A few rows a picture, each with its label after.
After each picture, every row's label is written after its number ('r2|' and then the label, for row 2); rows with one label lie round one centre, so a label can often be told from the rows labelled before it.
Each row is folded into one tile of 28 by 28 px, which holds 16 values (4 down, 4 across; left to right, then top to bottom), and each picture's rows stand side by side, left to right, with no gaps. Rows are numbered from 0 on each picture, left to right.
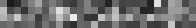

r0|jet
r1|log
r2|jet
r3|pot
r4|jet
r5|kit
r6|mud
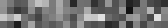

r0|jet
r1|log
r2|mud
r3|jet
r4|pot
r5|pot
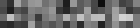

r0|kit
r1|log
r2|kit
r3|jet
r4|jet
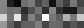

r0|jet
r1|pot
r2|kit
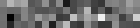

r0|log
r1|kit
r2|pot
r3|jet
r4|log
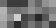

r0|jet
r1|log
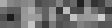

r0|log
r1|mud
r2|pot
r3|jet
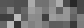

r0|pot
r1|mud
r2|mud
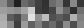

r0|mud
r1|jet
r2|pot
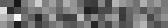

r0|jet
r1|log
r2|log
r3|kit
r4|log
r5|log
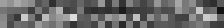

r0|log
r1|pot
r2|jet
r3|kit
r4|kit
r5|kit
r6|log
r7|jet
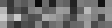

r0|jet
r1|pot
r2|mud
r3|mud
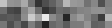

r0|log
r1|jet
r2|log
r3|mud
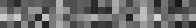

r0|jet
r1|pot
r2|mud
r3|kit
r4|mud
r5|jet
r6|kit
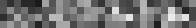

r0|pot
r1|kit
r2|mud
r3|mud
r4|jet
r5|mud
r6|jet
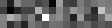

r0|kit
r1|pot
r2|mud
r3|log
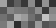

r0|pot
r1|pot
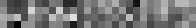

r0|jet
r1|mud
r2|jet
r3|log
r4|pot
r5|log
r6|log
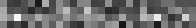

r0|jet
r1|kit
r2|mud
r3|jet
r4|kit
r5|jet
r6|pot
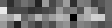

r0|jet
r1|kit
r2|mud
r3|jet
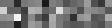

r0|jet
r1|mud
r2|mud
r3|mud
